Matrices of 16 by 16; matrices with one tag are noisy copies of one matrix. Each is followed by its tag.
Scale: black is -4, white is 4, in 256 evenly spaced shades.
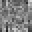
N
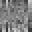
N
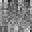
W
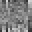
N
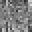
N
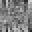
N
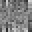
N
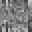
N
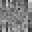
N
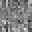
N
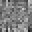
N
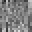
N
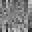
N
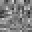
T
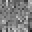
N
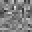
T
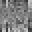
N
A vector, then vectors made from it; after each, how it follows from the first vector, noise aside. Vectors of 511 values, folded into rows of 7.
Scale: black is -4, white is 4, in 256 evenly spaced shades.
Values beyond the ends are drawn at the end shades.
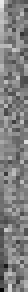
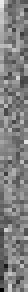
copied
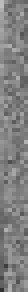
shrunk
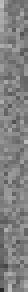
shrunk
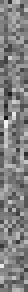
wrapped around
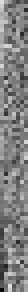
copied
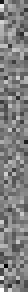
sign-scrambled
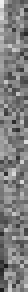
copied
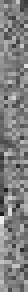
wrapped around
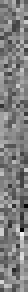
wrapped around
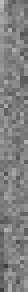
shrunk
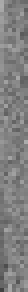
shrunk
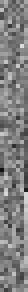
wrapped around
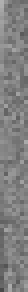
shrunk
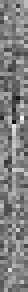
wrapped around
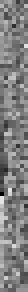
wrapped around
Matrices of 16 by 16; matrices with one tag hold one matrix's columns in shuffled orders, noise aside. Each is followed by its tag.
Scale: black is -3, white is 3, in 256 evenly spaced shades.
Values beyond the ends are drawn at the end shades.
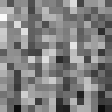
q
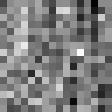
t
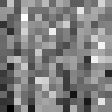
q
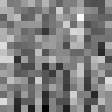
q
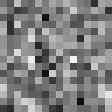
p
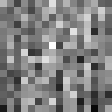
q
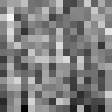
q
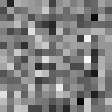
p
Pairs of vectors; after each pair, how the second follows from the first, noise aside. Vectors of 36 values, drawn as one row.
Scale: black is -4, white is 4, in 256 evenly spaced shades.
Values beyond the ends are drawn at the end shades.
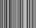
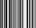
scaled up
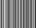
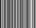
reversed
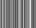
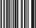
scaled up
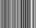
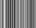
reversed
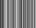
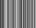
copied
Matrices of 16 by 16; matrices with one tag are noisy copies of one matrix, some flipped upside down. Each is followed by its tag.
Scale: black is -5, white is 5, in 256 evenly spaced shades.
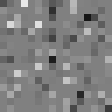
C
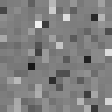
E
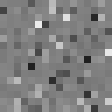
E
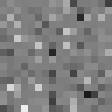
C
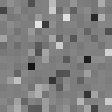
E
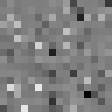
C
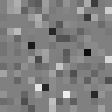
E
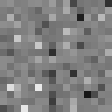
C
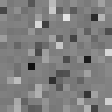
E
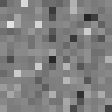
C
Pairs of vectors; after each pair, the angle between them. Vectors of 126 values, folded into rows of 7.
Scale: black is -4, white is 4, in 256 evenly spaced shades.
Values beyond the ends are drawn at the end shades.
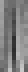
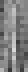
nearly opposite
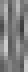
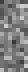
orthogonal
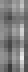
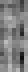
nearly opposite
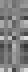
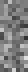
partly opposed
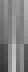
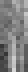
nearly parallel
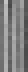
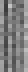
nearly opposite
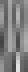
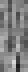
nearly opposite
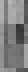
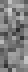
partly aligned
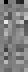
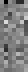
nearly parallel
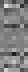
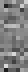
nearly opposite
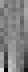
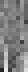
nearly opposite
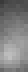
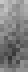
nearly opposite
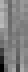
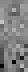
partly aligned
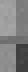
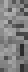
partly aligned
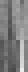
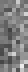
partly aligned
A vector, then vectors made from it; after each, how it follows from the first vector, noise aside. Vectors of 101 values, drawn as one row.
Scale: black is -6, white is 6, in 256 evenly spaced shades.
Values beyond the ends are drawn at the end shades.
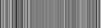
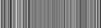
negated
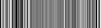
scaled up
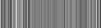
negated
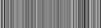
reversed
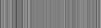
shrunk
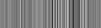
wrapped around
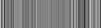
reversed
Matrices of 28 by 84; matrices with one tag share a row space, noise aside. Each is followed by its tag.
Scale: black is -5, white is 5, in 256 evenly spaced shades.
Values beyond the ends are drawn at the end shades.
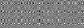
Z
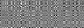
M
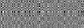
Z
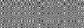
Z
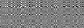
M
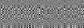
Z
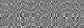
M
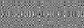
Z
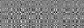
M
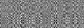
M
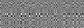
M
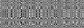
M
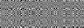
M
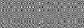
Z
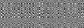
Z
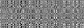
M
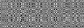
M
